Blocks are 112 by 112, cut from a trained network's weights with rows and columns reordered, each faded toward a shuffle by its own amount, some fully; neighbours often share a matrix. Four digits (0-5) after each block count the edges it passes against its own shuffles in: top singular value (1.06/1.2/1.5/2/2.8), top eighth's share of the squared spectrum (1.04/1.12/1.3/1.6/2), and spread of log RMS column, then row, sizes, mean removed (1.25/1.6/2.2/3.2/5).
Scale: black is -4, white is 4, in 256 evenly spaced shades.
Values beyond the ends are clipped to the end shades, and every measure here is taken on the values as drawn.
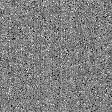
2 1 0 0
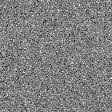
0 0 0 0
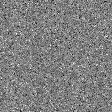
0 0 0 0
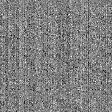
4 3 1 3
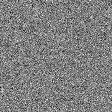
1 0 0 0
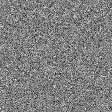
2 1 0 0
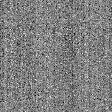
3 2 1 2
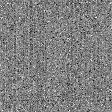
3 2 0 1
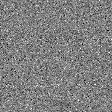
2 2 0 1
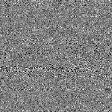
3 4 1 3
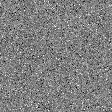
0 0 0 0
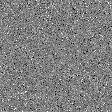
1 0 0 0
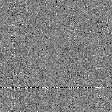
4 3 2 2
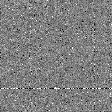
4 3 2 2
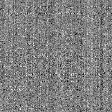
3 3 1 3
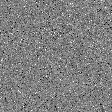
0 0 0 0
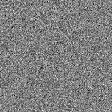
3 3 1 1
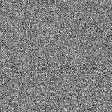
3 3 1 1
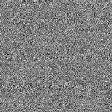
3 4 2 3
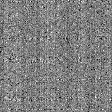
3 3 0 2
